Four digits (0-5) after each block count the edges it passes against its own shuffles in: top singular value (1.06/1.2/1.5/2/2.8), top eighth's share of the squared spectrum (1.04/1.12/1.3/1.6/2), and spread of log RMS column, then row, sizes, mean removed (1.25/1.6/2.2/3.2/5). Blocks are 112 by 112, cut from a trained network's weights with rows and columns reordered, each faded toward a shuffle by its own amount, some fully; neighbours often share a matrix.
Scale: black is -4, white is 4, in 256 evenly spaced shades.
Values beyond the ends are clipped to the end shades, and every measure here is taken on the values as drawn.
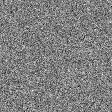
0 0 0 0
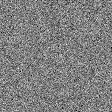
0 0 0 0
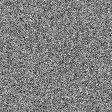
0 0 0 0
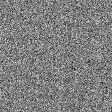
1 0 0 0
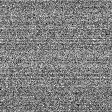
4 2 0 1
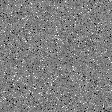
1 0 0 0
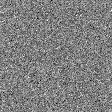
1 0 0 0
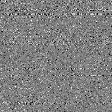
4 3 0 3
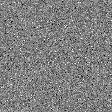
2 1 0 1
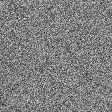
0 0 0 0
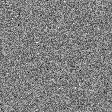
0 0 0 0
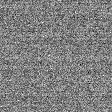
2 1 0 0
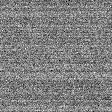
4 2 0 0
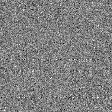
3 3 1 2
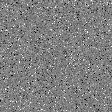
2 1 0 0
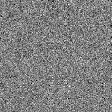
3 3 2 1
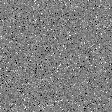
1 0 0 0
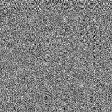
4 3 2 2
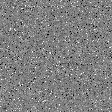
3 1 0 1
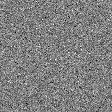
2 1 0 0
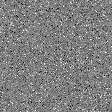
1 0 0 0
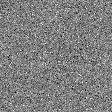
1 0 0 0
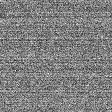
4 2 0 1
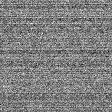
4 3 0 2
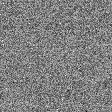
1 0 0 0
